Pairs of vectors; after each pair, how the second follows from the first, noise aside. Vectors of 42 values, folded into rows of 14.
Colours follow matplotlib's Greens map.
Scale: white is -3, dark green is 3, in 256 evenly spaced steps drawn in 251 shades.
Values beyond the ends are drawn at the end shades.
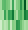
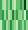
sign-scrambled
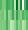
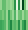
negated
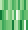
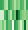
negated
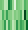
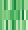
negated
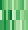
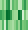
shuffled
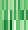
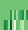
partly zeroed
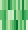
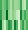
shuffled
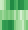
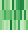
sign-scrambled
